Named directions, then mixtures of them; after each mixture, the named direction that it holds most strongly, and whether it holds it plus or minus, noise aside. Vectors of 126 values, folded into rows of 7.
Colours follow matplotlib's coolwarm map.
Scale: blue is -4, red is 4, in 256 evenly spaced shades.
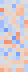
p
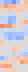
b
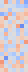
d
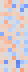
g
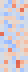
g, minus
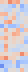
b, minus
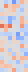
b, plus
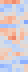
b, minus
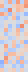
d, minus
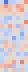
b, plus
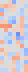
p, minus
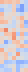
p, minus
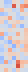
g, minus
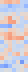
b, minus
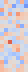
d, plus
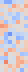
b, plus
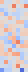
p, minus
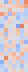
d, minus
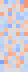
d, minus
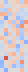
d, minus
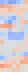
b, plus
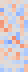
p, minus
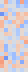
d, plus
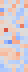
p, minus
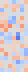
p, minus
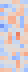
p, plus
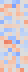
p, plus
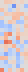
p, plus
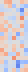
g, plus
